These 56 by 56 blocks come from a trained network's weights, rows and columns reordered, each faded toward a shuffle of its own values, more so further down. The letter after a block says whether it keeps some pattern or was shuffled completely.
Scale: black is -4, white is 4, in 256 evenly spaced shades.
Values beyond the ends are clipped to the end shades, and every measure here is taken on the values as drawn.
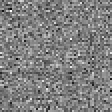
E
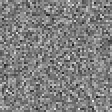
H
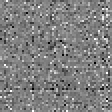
E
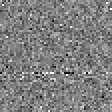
E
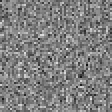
E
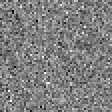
H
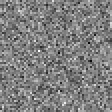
H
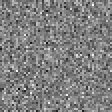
E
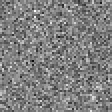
H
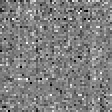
E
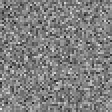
H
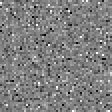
H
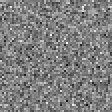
H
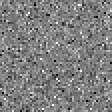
H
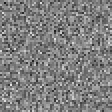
E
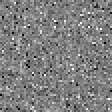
H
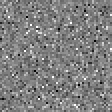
H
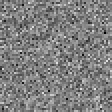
H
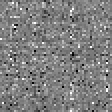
E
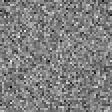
H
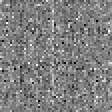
E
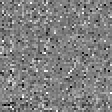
E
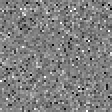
H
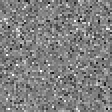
H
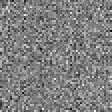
E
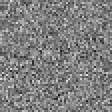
E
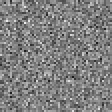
E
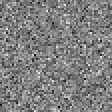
H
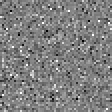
H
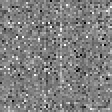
E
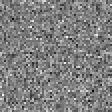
E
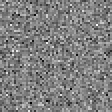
E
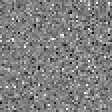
E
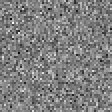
H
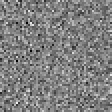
E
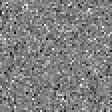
H
